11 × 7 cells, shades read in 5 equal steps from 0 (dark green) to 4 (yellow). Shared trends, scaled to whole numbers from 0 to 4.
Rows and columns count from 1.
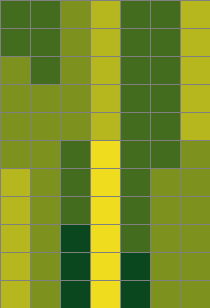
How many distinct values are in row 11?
4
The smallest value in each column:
1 1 0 3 0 1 2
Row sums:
12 12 13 14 14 13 15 15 14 13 13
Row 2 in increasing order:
1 1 1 1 2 3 3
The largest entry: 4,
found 6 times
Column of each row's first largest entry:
4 4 4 4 4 4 4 4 4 4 4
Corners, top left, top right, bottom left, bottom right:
1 3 3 2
